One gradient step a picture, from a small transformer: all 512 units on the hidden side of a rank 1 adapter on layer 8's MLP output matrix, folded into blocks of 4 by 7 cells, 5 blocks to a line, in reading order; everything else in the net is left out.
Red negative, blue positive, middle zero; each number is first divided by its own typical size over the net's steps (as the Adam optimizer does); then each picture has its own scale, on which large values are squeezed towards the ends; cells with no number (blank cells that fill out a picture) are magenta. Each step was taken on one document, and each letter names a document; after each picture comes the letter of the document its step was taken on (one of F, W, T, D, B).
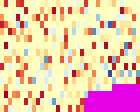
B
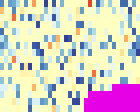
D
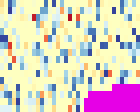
D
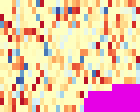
B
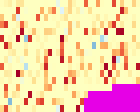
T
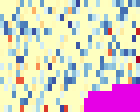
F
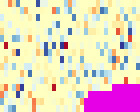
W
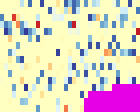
F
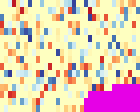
F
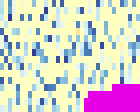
D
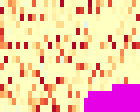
D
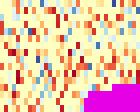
T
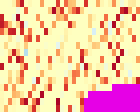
B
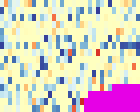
D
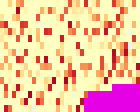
T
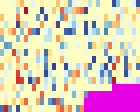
T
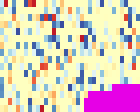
D
